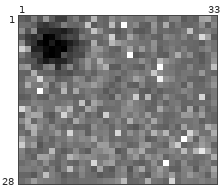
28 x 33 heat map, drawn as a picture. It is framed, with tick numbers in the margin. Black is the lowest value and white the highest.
The distribution is heavy-tailed on both sides. No row or column stands out. A single dip lies in the top left. The ninth with the lowest average is the top left.
